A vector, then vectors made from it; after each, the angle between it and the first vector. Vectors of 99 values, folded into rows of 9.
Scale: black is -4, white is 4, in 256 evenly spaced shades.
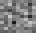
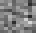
nearly parallel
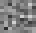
nearly opposite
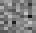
nearly parallel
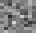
nearly opposite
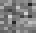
nearly parallel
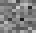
orthogonal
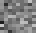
orthogonal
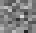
partly opposed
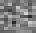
nearly parallel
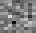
nearly parallel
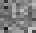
orthogonal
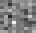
nearly opposite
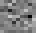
partly aligned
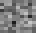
nearly parallel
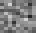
nearly parallel
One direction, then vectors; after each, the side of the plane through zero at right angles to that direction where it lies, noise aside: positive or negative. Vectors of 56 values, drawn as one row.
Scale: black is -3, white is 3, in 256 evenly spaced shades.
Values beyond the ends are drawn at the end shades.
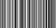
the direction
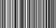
positive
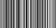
negative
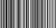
negative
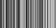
negative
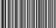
positive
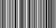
positive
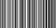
positive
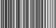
negative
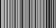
positive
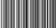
negative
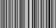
positive
